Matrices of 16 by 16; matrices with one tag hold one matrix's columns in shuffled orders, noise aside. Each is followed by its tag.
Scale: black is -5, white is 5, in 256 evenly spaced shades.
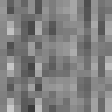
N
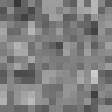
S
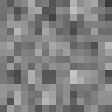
S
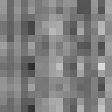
N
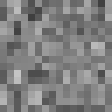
S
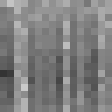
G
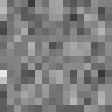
S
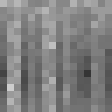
G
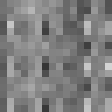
N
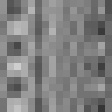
N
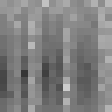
G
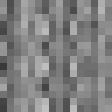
N
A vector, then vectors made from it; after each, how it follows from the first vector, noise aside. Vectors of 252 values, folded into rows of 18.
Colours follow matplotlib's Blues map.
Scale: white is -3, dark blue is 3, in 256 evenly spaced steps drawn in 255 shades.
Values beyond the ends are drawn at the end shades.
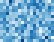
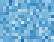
shrunk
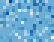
partly zeroed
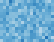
shrunk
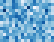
wrapped around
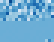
partly zeroed
